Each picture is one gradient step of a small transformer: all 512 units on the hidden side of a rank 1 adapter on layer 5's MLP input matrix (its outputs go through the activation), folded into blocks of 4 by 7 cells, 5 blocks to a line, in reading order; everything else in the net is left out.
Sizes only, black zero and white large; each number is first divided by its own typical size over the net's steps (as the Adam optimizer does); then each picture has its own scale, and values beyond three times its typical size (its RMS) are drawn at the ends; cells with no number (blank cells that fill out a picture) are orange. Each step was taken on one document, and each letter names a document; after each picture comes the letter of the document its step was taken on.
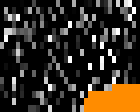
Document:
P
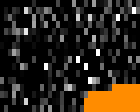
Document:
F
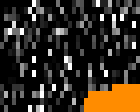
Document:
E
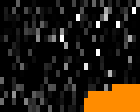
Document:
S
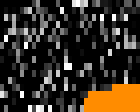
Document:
E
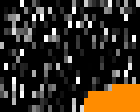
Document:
P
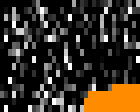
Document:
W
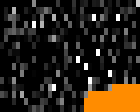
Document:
F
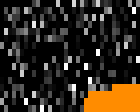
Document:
F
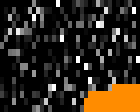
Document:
F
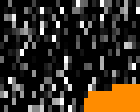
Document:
W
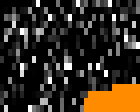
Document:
E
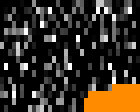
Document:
W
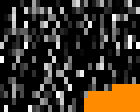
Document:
W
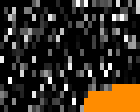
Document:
E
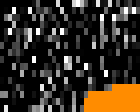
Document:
E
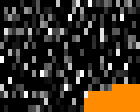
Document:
W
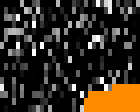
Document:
P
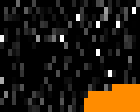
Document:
S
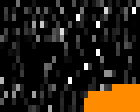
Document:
S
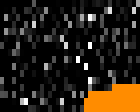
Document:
F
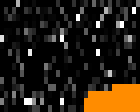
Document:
S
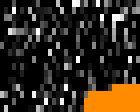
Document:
E
